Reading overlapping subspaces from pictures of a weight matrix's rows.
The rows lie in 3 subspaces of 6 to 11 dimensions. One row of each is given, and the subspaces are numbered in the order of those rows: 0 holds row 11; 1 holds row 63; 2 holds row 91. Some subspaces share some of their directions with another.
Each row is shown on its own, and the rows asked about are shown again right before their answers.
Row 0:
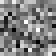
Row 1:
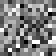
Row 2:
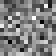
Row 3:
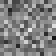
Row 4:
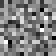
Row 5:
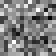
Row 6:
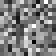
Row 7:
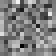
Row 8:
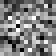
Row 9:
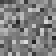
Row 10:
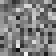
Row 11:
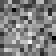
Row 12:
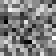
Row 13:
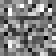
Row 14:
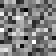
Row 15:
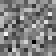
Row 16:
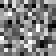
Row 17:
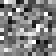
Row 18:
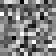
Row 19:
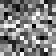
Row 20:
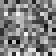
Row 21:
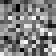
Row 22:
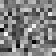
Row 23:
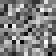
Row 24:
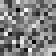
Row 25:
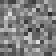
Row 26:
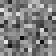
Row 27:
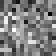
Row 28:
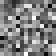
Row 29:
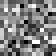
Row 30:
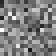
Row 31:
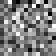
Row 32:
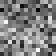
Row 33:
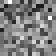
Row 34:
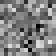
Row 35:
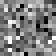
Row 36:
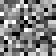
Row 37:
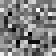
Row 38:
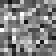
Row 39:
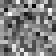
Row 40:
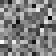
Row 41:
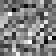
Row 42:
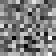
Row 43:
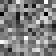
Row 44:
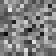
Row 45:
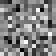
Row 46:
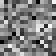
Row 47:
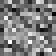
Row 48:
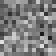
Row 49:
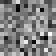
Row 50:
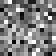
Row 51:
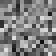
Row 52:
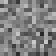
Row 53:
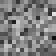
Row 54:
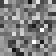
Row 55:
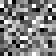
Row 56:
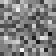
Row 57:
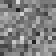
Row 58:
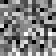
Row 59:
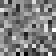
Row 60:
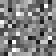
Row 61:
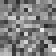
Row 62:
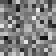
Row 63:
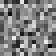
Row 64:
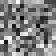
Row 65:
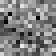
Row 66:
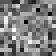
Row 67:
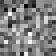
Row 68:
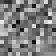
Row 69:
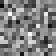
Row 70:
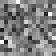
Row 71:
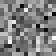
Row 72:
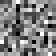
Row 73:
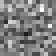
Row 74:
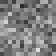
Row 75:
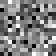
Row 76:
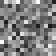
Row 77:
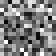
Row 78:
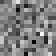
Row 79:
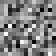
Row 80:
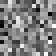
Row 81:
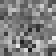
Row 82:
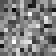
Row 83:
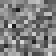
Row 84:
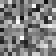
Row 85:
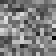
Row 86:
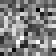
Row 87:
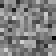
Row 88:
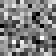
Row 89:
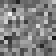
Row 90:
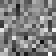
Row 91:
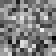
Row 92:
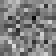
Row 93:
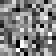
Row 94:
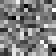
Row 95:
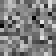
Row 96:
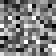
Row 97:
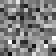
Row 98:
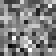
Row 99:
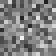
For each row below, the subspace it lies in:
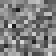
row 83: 0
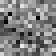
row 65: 1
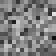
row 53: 0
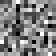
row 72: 2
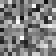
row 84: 1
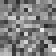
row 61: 2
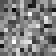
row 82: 0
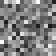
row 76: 0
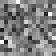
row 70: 0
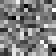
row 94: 2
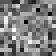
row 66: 1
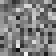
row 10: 2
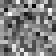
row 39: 0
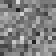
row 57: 1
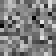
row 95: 2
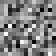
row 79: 0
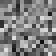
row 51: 2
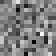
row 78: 2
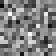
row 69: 1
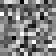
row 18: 1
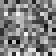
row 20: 2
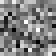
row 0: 1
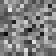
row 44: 0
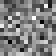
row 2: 2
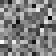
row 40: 1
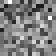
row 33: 0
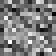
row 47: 0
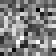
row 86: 1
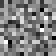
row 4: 0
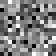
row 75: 2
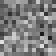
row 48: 0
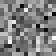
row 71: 0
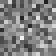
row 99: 1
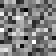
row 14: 1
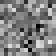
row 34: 1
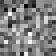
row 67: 0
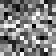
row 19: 2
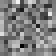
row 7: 1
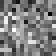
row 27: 1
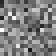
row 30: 1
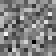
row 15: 0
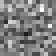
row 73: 0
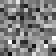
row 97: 2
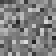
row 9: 1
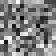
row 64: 0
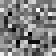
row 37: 1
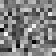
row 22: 1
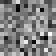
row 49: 2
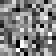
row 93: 2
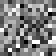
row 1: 0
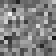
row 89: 0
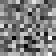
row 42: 1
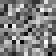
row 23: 0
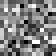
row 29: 0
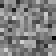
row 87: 1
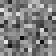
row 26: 0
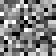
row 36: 0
